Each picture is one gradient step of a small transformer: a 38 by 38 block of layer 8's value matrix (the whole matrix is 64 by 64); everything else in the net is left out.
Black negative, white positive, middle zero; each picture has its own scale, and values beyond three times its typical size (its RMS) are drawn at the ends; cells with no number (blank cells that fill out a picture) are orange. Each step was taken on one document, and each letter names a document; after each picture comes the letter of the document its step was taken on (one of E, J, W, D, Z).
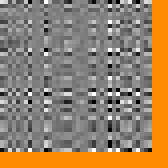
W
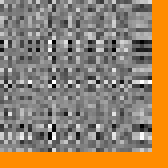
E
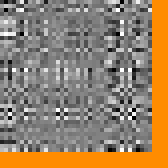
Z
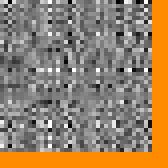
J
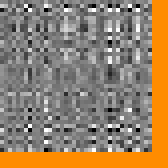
W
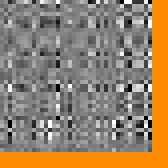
J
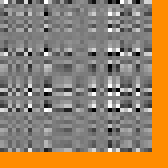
W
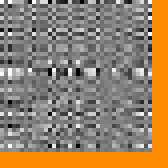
E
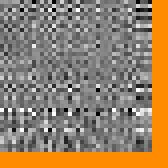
E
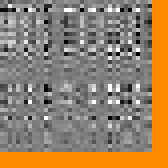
W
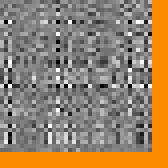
J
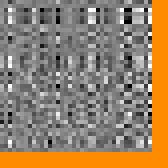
J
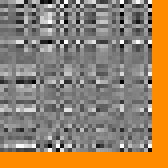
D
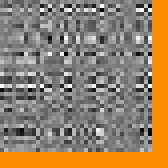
D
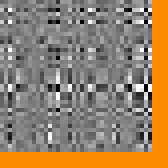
J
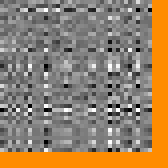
W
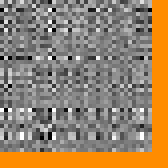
E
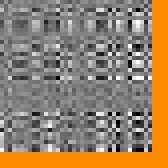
J
